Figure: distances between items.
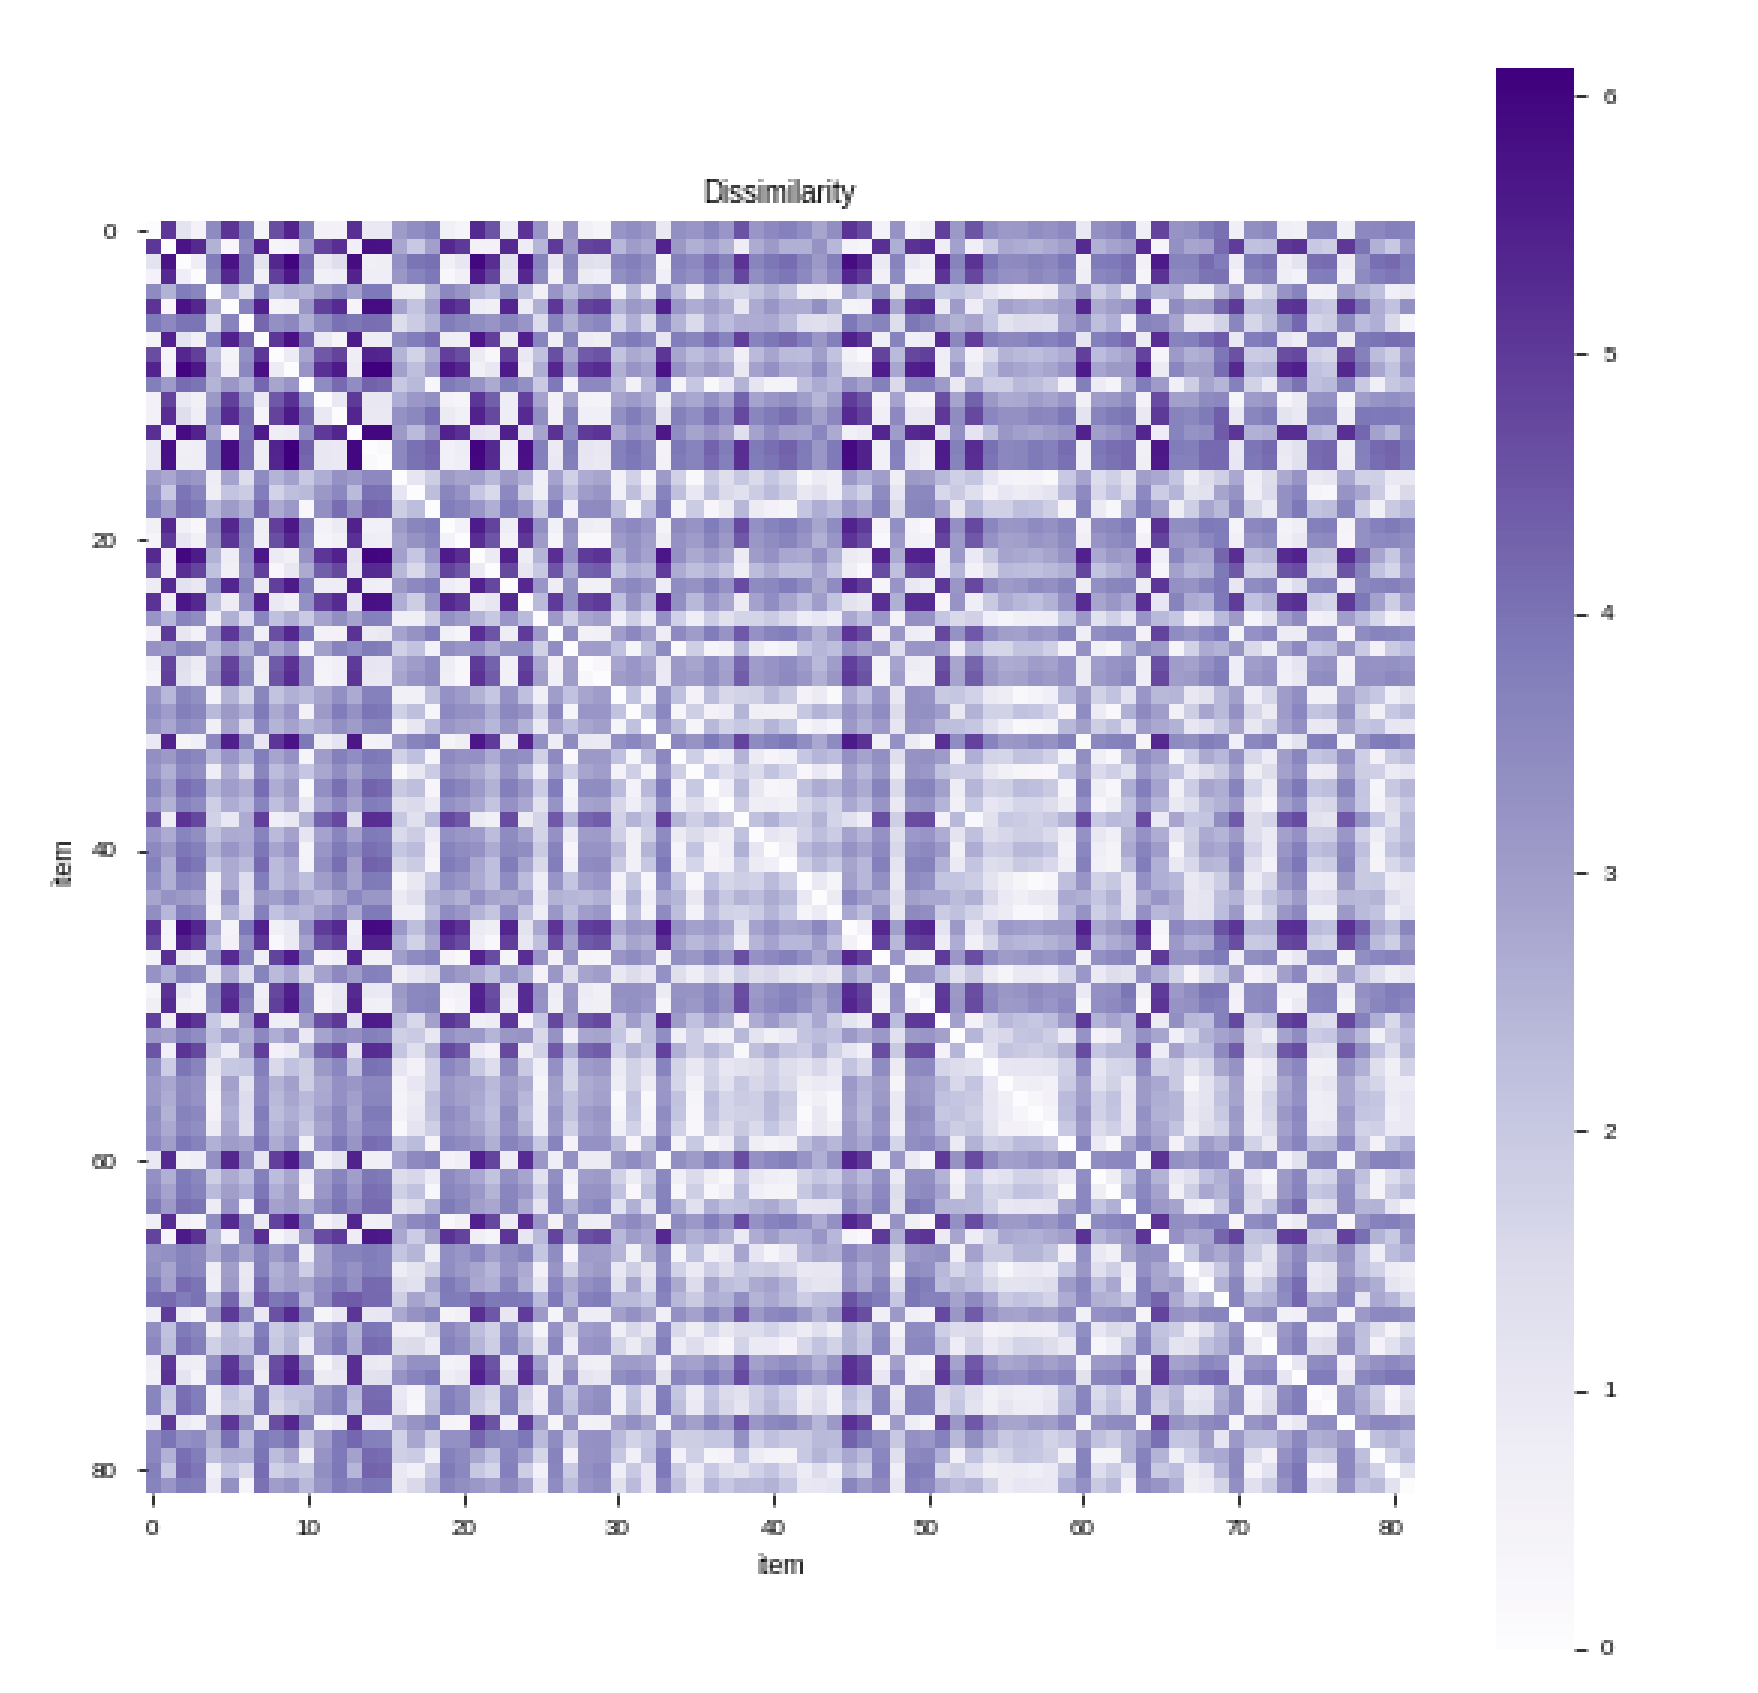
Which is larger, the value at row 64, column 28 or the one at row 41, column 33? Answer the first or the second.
the second
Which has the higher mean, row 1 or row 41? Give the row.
1
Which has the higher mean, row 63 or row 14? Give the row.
14
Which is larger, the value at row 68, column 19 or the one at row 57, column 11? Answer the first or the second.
the first
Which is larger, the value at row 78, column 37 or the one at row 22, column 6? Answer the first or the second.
the second
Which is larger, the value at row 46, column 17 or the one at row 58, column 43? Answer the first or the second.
the first
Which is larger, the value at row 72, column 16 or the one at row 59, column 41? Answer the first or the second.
the first
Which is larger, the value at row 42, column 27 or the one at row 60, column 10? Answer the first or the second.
the second
